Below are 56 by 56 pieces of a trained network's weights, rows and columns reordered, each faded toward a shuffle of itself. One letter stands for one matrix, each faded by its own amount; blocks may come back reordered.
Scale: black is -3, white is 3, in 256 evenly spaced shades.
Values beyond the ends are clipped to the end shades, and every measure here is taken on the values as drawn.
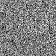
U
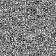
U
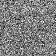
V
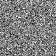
V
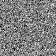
V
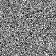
V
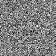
U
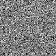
U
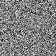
V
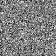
V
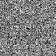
U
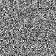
U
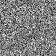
V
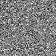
V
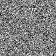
V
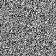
V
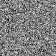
U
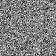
U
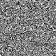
U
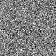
V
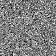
V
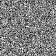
V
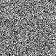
V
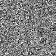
V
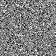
V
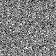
V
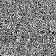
U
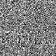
U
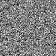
U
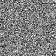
V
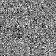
U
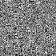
U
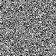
U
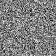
V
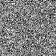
U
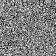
U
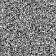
U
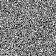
U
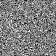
V
